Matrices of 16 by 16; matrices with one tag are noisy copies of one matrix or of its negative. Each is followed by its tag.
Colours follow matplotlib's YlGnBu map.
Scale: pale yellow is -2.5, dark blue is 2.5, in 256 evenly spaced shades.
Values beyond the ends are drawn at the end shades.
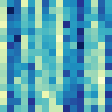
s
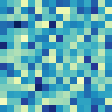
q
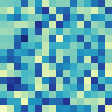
q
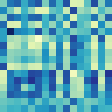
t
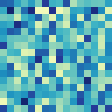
q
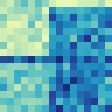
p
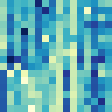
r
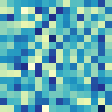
q
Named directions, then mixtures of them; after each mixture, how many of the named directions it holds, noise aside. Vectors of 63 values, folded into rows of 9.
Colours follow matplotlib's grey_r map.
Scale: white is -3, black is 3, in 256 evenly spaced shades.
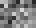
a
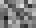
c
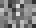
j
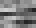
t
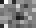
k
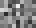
two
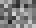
two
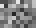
one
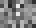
one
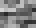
two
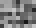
three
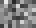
three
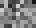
two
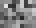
three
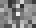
one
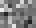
three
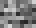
two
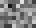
three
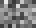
three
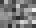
three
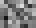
one
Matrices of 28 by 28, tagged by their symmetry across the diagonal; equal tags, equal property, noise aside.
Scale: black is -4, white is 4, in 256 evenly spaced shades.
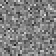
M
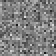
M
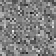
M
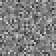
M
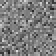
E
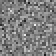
E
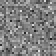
M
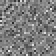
E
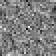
M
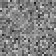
E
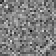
E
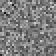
E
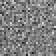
M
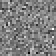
M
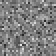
M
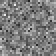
E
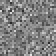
E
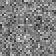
M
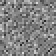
E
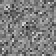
E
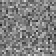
M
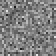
E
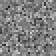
E
